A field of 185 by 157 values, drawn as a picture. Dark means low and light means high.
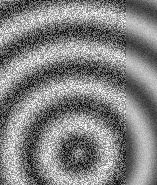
Average level on the scale: 50%. Rings: centred on the bottom middle. Slope: none. Seam: vertical, 80% of the way across, the right part calmer.
